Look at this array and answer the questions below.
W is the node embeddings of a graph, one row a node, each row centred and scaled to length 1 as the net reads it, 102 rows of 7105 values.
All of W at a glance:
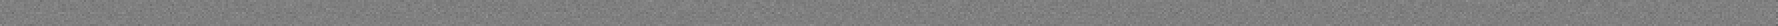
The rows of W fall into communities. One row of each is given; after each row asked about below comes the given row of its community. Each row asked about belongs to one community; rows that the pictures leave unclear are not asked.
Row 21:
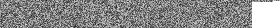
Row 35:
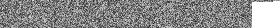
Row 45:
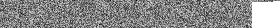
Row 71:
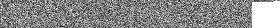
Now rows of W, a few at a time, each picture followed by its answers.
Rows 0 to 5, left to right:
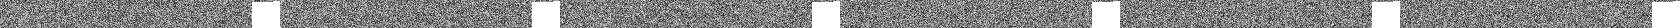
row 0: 71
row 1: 71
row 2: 35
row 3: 45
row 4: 35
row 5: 35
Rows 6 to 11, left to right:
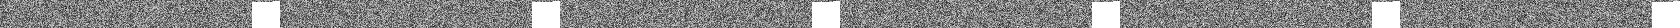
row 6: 21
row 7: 21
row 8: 45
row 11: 71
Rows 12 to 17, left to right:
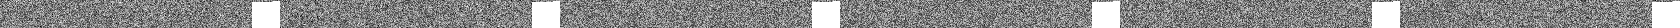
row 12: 21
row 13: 35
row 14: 21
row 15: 35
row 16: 35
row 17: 21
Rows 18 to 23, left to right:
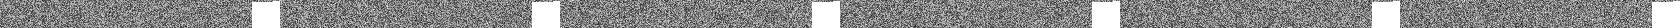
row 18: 21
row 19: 71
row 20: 45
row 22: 35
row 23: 35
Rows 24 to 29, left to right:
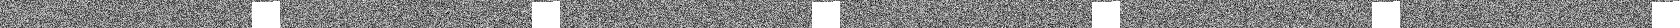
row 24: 71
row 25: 71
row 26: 71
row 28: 45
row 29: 21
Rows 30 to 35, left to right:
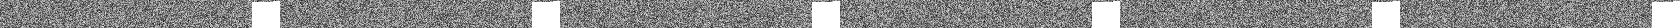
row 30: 45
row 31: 45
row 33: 35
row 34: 21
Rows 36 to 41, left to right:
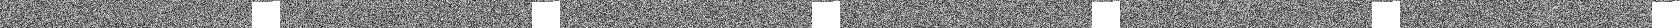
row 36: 35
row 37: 21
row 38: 45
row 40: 21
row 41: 21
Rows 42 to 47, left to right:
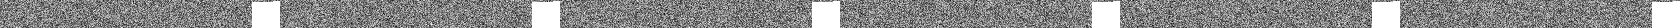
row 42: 35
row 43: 35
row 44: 71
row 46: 35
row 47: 21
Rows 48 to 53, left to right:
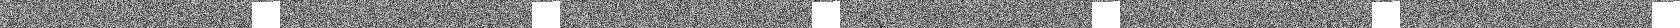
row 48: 71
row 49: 45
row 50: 71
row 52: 21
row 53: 71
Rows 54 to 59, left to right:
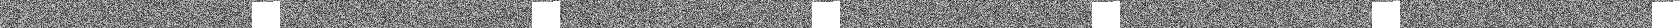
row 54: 71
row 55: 71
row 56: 45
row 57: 45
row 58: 35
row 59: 35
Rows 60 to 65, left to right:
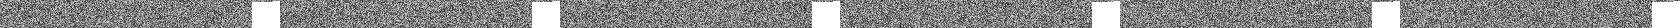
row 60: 21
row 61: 21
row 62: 21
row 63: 71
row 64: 71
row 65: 71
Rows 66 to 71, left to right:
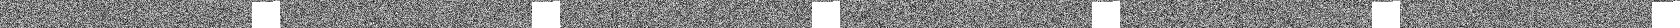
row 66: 71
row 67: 35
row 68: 35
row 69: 21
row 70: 35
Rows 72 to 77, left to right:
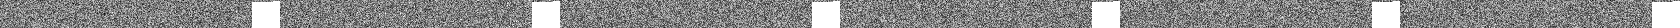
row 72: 71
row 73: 45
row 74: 35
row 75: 71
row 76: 21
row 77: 21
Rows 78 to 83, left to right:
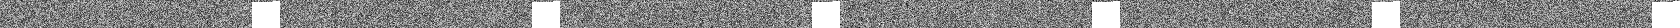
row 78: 21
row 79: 35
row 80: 21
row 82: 71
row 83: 71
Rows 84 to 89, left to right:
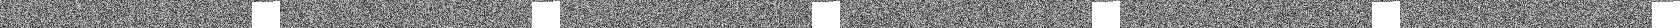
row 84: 71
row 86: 45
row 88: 45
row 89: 71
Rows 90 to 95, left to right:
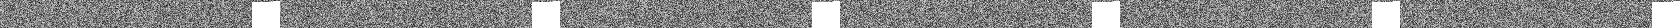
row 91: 21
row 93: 45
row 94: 21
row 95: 71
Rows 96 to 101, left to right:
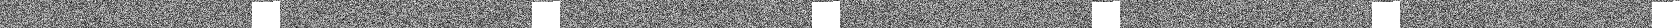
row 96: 35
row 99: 21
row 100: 45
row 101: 21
